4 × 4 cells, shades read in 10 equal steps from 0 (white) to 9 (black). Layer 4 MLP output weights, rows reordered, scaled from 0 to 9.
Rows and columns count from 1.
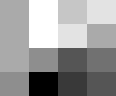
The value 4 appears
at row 3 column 2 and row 4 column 1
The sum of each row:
6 7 18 26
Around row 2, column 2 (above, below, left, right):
0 4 3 1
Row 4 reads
4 9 7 6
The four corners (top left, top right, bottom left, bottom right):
3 1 4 6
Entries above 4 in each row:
0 0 2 3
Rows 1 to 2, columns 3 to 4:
2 1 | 1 3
